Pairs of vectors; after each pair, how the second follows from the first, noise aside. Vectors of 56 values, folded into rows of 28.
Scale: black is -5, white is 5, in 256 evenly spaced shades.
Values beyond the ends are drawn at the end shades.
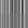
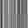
wrapped around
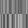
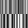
scaled up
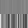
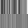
reversed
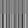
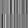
wrapped around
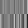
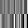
scaled up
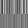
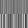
reversed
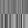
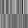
wrapped around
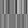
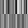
scaled up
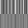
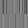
partly zeroed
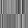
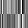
scaled up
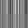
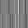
partly zeroed
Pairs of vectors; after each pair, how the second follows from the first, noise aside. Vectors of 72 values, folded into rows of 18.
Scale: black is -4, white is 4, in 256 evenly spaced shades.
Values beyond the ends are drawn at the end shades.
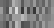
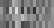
copied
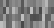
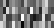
scaled up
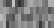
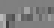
partly zeroed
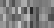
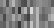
negated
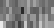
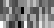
scaled up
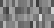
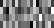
scaled up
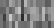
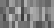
copied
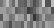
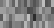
copied
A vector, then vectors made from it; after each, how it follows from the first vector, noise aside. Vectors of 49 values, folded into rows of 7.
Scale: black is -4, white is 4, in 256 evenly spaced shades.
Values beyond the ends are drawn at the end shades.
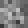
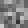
sign-scrambled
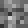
sign-scrambled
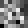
scaled up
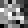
scaled up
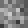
copied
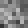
copied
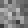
copied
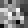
scaled up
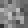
copied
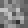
copied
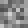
sign-scrambled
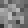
copied
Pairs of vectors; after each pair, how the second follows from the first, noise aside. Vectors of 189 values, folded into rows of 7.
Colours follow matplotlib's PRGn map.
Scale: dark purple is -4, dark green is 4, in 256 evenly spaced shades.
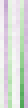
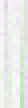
shrunk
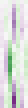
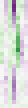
reversed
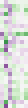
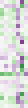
reversed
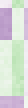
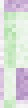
reversed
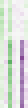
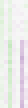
shrunk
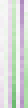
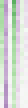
reversed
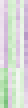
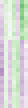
reversed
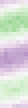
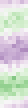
reversed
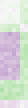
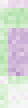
reversed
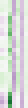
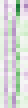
reversed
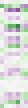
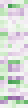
reversed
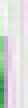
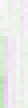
shrunk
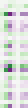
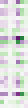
reversed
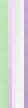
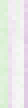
shrunk
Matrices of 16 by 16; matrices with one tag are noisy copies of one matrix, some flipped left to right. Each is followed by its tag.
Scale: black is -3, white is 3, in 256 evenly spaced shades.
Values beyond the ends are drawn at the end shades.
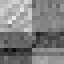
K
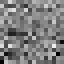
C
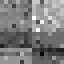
K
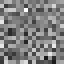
C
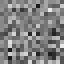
C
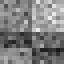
K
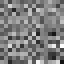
C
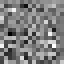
C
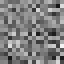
C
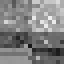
K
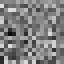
C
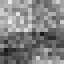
K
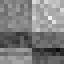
K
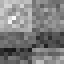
K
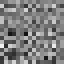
C
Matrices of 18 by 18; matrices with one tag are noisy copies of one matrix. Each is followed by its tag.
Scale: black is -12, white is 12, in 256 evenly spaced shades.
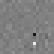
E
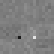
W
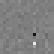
E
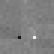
W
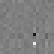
E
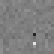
E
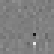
E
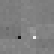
W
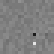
E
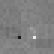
W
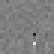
E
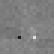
W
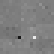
W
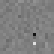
E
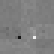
W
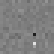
E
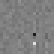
E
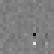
E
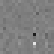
E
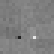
W
